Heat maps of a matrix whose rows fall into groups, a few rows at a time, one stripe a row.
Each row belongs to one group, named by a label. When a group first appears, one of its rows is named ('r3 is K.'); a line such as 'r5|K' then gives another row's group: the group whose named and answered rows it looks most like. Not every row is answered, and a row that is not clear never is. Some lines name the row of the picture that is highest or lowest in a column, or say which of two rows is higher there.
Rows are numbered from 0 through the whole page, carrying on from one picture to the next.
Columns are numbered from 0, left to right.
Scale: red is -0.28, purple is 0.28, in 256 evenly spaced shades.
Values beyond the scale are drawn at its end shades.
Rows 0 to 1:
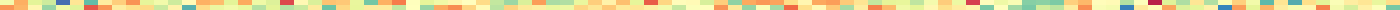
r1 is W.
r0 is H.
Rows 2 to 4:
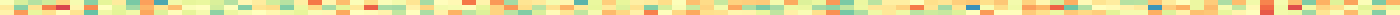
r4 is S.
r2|S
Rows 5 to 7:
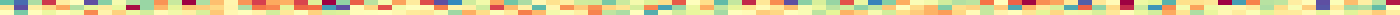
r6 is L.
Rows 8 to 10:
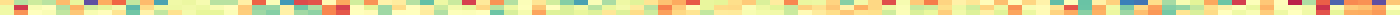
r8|S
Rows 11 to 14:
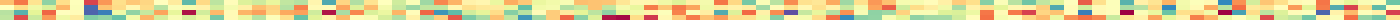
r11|W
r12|S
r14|S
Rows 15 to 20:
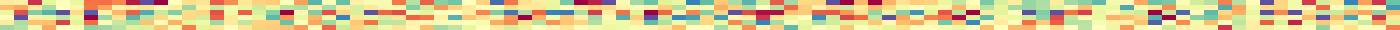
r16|W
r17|H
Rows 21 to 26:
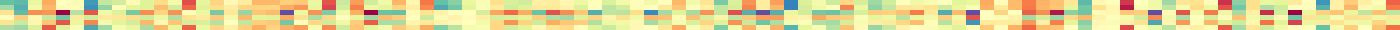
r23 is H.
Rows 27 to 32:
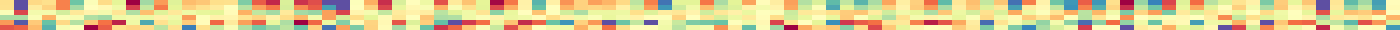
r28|L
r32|W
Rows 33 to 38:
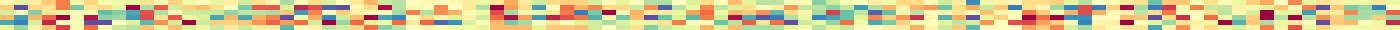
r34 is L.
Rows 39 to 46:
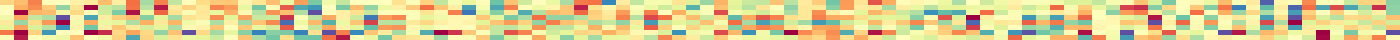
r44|H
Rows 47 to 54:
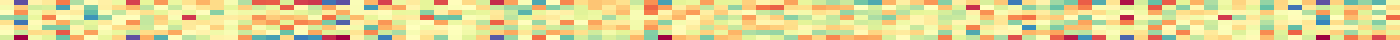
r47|L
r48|H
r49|S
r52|H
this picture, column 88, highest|50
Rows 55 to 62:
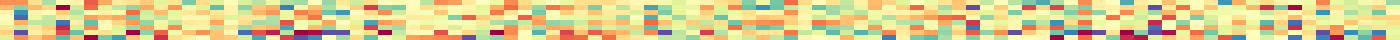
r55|W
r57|L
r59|H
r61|L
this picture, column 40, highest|59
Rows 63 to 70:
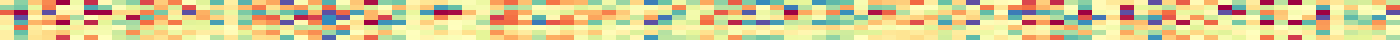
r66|L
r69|L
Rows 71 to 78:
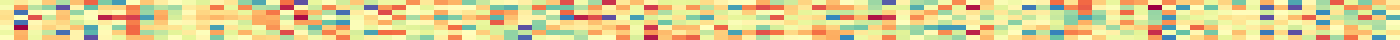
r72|H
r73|L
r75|L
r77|H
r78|S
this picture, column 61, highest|76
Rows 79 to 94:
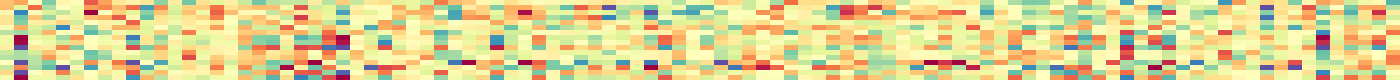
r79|W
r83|L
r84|H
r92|H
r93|L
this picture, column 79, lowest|91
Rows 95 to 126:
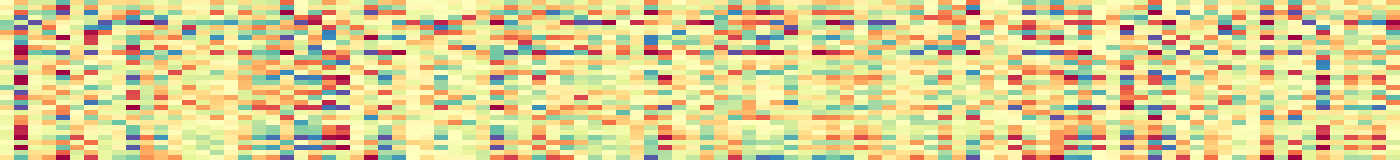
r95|H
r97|H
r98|S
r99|S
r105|H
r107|L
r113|L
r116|L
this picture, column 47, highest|116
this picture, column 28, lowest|105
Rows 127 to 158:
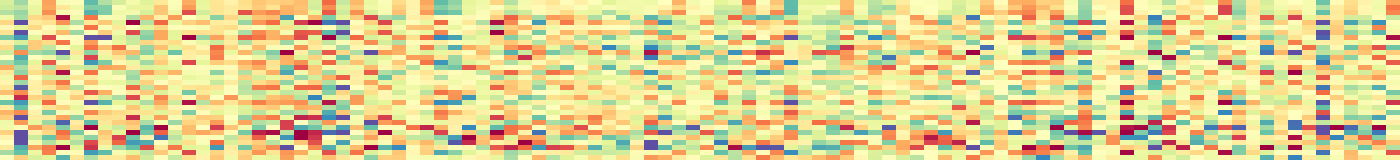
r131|L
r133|L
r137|H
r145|W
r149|W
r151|H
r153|L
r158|H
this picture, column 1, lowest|146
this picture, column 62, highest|134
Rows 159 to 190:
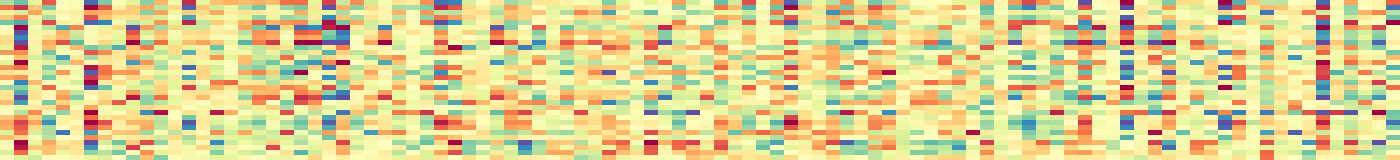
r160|W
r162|W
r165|L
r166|L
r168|S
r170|H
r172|W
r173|S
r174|W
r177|L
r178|L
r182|W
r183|W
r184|W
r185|H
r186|W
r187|S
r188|S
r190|S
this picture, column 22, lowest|167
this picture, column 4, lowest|167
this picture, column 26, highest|185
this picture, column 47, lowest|164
